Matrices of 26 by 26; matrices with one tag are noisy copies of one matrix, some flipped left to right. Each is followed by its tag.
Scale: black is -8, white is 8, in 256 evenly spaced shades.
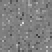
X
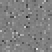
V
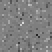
X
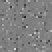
V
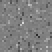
X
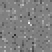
X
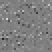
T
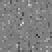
X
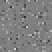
V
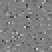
V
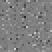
V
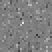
X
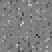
X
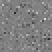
T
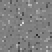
X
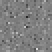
V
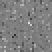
X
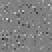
T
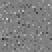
T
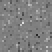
X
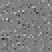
T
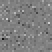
T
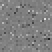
T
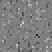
X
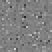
V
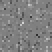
X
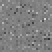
T
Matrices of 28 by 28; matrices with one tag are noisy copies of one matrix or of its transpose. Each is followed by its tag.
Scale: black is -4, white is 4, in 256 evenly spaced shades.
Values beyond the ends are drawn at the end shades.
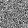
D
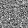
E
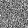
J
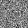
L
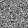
L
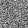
J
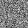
E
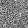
J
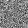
D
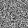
L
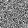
D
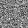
E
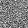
J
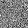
J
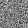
D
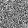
D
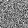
D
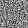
E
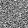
J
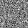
E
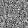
E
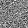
J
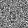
L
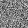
J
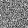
J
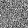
J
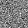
J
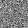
D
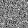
E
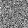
D
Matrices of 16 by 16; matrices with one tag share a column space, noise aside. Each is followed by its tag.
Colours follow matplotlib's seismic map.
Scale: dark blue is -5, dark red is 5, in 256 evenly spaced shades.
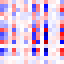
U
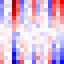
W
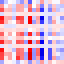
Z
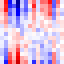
W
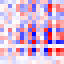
U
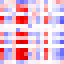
Z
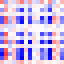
Z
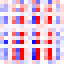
Z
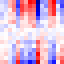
W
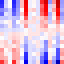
W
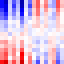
W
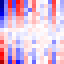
W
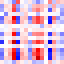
Z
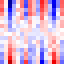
W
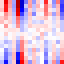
W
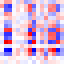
U
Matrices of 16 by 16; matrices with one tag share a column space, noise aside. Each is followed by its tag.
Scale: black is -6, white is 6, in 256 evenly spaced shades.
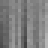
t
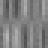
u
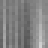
t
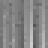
t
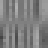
u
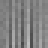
t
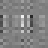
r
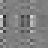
r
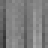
t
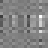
r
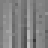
t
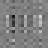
r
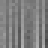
t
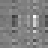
r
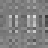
r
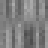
u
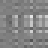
r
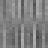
u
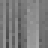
t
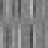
u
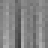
t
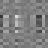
r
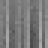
t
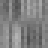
u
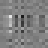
r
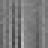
t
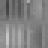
u
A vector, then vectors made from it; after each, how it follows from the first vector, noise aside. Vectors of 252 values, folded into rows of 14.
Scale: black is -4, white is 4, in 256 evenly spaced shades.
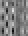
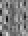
wrapped around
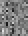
sign-scrambled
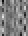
wrapped around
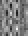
wrapped around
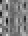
wrapped around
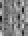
wrapped around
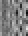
wrapped around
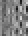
wrapped around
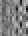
wrapped around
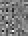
sign-scrambled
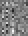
sign-scrambled
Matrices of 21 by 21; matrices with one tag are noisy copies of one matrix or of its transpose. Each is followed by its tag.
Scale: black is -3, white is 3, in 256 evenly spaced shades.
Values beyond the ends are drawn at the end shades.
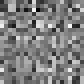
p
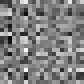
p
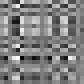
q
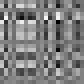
q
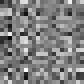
p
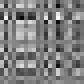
q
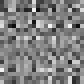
p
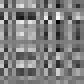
q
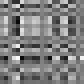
q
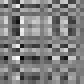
q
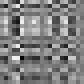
q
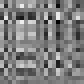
q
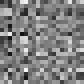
p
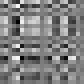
q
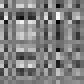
q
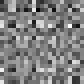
p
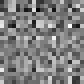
p
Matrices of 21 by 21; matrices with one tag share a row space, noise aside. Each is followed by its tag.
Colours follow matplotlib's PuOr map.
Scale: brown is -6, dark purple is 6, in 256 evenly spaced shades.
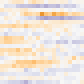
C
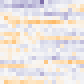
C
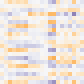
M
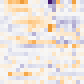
M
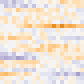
C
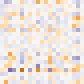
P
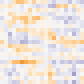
M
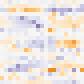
M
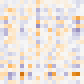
P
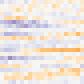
C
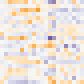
M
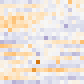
C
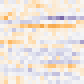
C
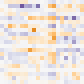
M
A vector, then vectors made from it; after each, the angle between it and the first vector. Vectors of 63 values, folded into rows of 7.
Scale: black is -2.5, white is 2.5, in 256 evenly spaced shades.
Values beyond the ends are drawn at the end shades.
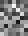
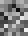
nearly opposite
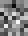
nearly opposite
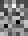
nearly parallel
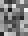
orthogonal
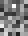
partly aligned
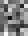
orthogonal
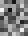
orthogonal
